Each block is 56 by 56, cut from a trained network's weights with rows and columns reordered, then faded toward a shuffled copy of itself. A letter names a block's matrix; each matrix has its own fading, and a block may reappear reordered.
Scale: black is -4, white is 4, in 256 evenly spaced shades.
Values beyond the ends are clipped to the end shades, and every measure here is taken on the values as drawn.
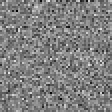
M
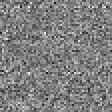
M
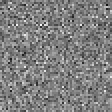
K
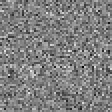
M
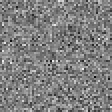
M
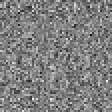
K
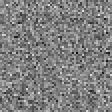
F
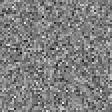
F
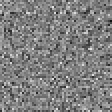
K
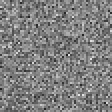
F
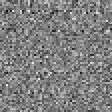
M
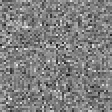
K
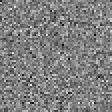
K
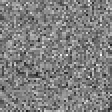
F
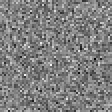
F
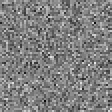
F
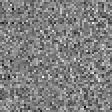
M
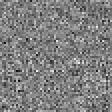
K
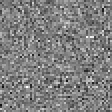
K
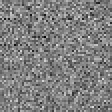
M
